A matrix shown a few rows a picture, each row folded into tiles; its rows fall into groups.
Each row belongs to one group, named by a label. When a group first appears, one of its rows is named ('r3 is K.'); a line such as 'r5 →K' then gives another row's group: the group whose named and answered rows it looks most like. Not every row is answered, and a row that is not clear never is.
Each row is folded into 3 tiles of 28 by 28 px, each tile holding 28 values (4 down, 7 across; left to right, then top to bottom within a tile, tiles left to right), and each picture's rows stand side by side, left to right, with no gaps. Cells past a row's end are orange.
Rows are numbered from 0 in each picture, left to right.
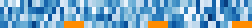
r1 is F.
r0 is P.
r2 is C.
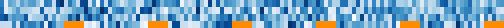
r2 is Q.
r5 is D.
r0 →F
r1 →F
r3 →D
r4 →C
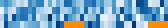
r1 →C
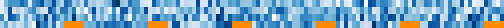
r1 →P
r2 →Q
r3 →Q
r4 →D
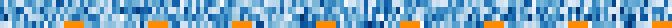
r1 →C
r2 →Q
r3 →Q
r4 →P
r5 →Q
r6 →D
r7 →D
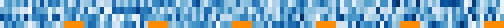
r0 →D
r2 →P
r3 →P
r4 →F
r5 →D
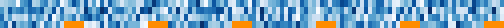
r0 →P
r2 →P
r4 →C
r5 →D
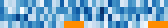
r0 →F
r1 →F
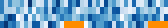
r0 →C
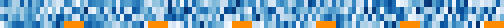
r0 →Q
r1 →C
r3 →F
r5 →C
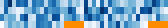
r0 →D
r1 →F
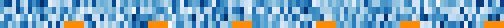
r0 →C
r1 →Q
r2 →D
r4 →P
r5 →F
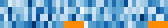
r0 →P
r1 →Q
